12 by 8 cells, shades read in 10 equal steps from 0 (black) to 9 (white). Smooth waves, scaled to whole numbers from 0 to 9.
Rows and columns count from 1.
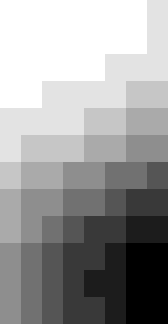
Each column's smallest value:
5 4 3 2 1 1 0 0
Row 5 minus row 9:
2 3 4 5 5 5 5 5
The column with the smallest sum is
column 8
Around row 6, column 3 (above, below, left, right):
8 6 7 7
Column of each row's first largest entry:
1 1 1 1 1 1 1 1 1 1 1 1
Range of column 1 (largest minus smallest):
4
